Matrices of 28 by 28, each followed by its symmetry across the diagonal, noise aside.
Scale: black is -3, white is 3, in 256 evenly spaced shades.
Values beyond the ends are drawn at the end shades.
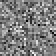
antisymmetric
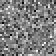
symmetric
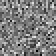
neither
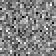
neither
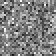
neither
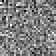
antisymmetric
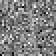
neither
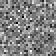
symmetric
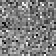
antisymmetric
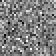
neither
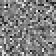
antisymmetric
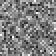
symmetric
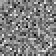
symmetric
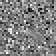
antisymmetric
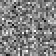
neither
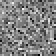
symmetric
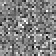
symmetric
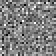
antisymmetric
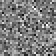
neither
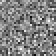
symmetric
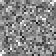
symmetric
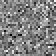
neither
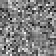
antisymmetric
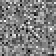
antisymmetric
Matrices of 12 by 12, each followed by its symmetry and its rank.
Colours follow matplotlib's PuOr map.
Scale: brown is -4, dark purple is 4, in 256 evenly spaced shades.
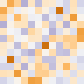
symmetric, full rank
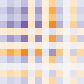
symmetric, rank one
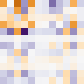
neither, rank two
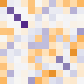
symmetric, full rank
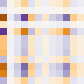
neither, rank one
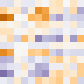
neither, rank two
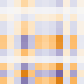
neither, rank one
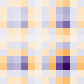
symmetric, rank one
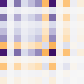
symmetric, rank one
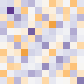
symmetric, full rank
